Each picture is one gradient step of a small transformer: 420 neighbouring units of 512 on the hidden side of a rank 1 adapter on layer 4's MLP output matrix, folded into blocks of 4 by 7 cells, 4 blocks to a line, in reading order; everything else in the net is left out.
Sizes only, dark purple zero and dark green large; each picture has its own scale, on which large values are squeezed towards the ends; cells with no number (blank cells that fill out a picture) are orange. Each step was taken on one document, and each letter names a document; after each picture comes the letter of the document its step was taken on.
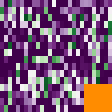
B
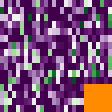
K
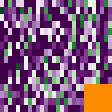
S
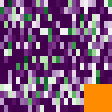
B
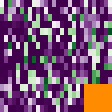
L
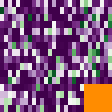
K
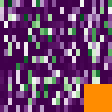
L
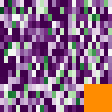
S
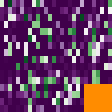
L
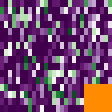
B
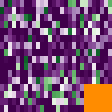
S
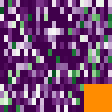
K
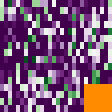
L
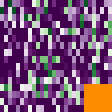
B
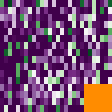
L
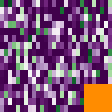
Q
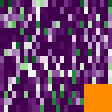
Q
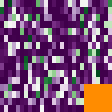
S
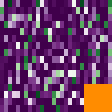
Q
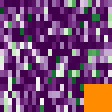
K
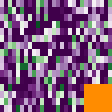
K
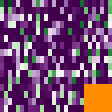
Q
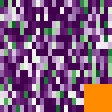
Q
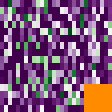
S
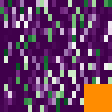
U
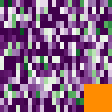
B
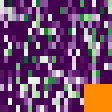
L
